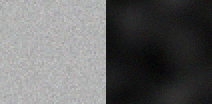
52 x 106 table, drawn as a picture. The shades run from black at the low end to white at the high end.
The table splits into one row of 2 panels. Panel 1,1: high, fine-grained, faint in contrast. Panel 1,2: very low, smooth, faint in contrast.
